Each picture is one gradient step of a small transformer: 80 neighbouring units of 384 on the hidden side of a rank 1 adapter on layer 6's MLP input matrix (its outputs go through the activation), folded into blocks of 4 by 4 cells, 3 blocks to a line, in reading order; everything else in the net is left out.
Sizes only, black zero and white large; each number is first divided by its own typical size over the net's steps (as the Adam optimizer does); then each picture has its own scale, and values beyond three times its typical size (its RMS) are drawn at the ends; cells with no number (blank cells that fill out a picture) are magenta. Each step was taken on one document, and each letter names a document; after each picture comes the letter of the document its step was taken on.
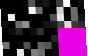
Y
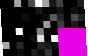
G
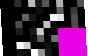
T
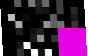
T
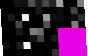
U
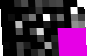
U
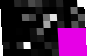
U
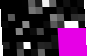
Y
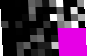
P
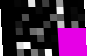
T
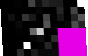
U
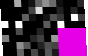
G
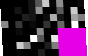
P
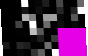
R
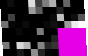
Y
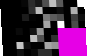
P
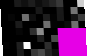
U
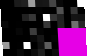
U
